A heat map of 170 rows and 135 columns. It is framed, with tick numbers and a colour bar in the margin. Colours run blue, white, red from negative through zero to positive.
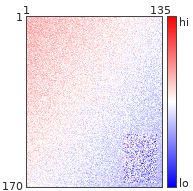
Slope: up to the top left. Odd patch: rougher, in the bottom right. Ninth with the lowest average: bottom right. Mirror symmetry: none. Grain: fine. Ninth with the highest average: top left.
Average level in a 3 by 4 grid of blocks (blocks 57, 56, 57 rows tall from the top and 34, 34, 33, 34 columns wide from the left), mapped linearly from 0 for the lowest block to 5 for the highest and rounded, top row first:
5 4 3 2
4 3 2 1
3 2 1 0
